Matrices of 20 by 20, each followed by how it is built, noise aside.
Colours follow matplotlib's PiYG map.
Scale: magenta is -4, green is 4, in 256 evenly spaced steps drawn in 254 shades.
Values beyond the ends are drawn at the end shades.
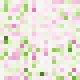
low rank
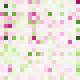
low rank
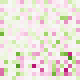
low rank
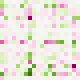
low rank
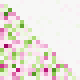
lower triangular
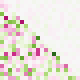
lower triangular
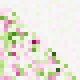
lower triangular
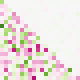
lower triangular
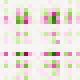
low rank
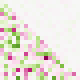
lower triangular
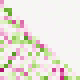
lower triangular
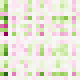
low rank
